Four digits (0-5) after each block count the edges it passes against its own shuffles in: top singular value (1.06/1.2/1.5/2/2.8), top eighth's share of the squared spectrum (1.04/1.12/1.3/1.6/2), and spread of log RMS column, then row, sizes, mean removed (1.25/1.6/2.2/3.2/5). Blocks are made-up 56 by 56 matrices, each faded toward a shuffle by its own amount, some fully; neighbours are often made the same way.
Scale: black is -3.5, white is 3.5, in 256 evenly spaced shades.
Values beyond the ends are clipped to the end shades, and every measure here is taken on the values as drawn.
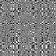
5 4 3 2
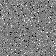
1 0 0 0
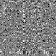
4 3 2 1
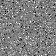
2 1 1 0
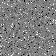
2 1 0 0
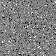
0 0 0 0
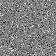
0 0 0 0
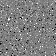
0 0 0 0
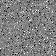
0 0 0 0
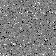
1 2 0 1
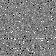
2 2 0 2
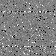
3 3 0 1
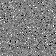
1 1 0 0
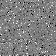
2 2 0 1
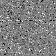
2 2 0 1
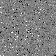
0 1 0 1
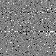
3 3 0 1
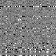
4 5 1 3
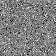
0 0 0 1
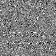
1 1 0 2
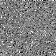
1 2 0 2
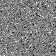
0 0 0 0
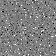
2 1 0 0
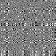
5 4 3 3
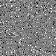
3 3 1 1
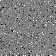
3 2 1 1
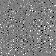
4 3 1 1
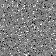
2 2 0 0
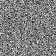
1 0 0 0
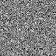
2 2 0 1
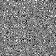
3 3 1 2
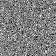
2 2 0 0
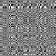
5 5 4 4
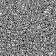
2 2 1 0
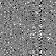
4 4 2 1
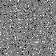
1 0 0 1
